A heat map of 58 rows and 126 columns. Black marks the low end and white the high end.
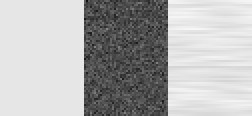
The table splits into one row of 3 panels. Panel 1,1: very high, flat. Panel 1,2: low, fine-grained. Panel 1,3: very high, streaked across, faint in contrast.
